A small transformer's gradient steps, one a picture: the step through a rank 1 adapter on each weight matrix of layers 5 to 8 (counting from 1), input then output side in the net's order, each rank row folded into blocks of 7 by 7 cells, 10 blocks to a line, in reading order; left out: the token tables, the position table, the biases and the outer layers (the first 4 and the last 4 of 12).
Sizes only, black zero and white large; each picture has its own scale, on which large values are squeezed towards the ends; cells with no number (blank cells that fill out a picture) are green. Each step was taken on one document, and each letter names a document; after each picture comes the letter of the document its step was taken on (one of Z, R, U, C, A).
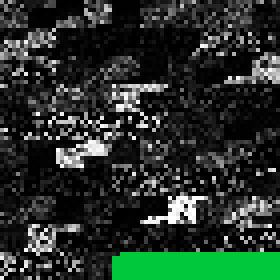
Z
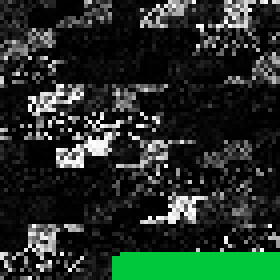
Z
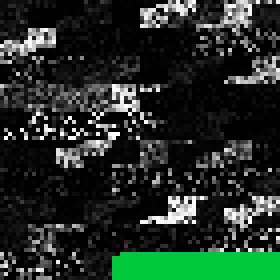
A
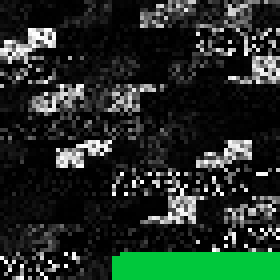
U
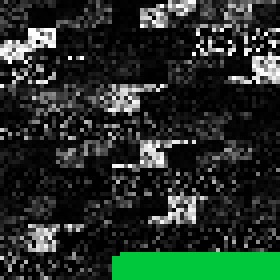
U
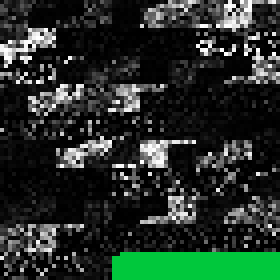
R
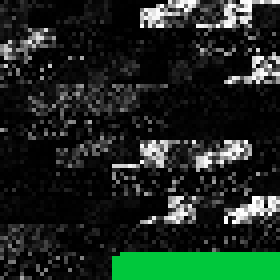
R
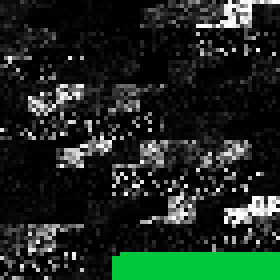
R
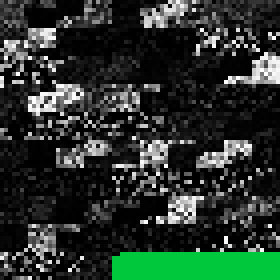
Z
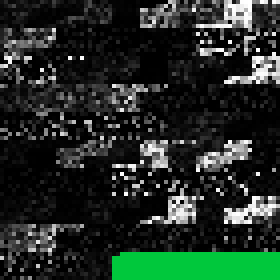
R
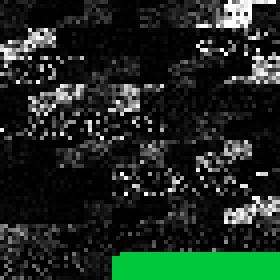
R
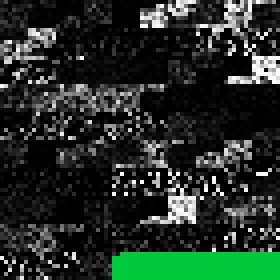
U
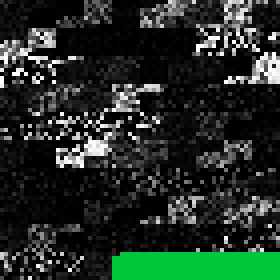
Z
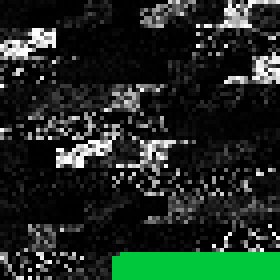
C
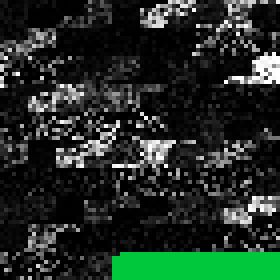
C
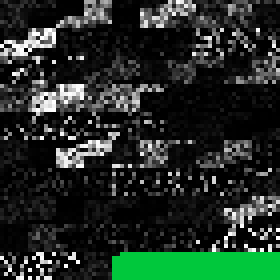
A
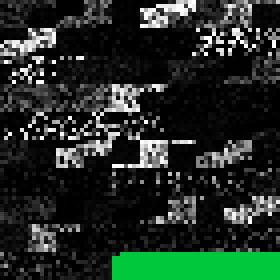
A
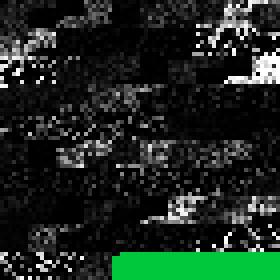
C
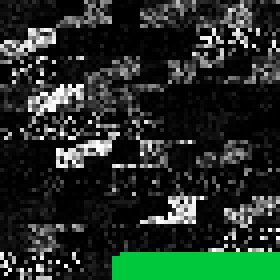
A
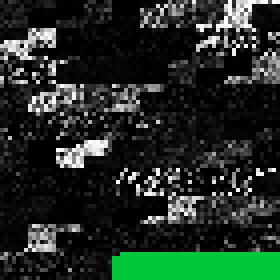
Z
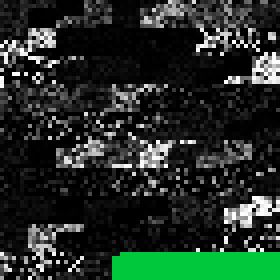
Z
